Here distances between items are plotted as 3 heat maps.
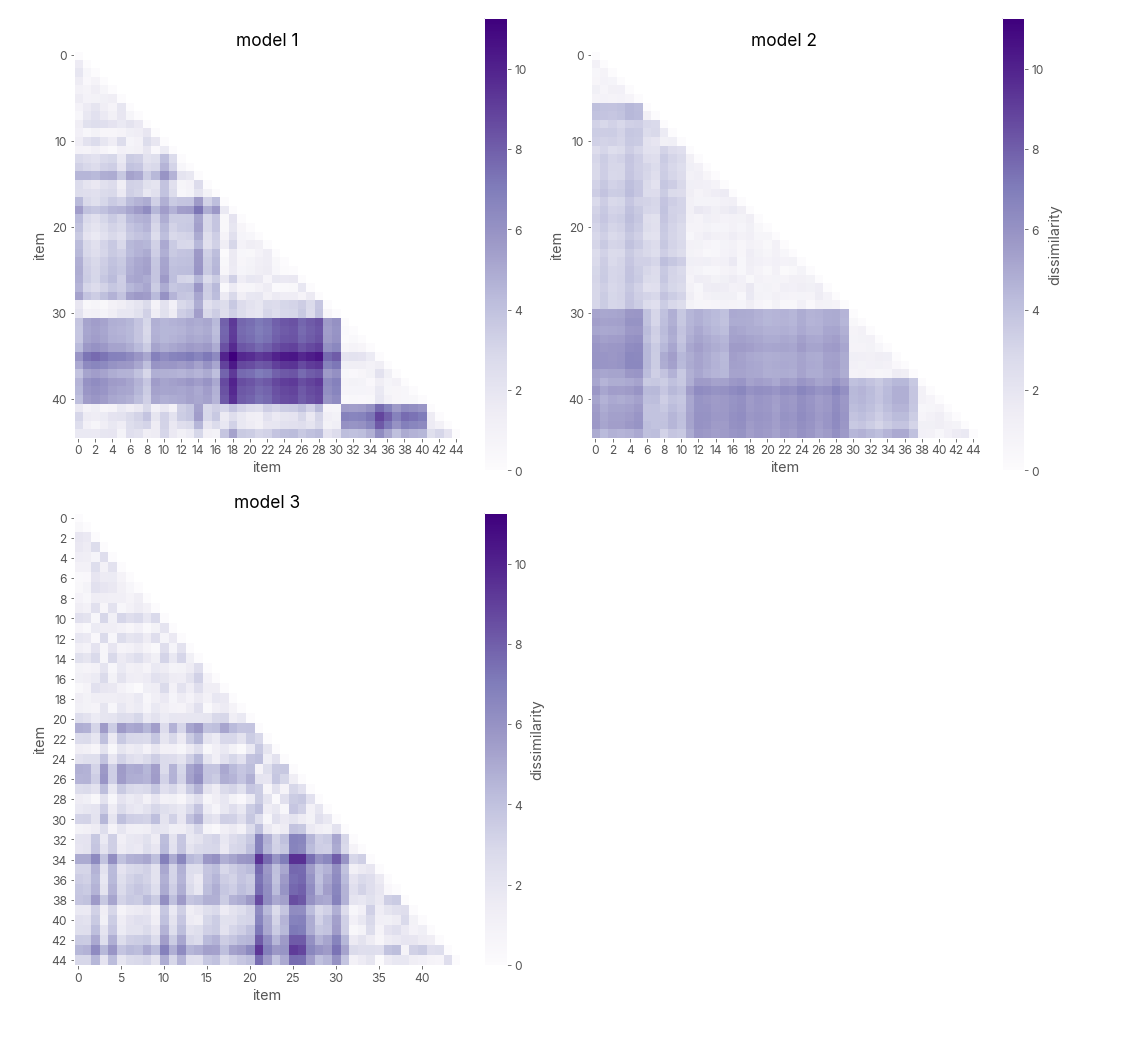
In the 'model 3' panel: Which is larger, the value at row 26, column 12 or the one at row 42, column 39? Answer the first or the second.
the first
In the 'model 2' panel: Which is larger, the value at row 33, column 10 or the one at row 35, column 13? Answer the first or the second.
the second
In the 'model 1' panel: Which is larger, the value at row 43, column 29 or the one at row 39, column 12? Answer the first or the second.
the second
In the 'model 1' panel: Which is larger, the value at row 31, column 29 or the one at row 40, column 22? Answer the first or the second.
the second
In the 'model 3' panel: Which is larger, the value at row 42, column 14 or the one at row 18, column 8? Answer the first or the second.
the first
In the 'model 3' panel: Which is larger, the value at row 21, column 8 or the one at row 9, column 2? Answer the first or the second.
the first
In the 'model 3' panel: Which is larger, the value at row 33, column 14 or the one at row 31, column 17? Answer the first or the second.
the first
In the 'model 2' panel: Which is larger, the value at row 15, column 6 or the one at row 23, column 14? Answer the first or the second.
the first
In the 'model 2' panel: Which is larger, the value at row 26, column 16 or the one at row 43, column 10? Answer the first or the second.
the second
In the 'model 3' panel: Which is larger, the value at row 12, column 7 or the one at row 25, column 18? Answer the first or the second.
the second
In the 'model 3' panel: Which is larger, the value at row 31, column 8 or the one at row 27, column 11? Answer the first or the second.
the second
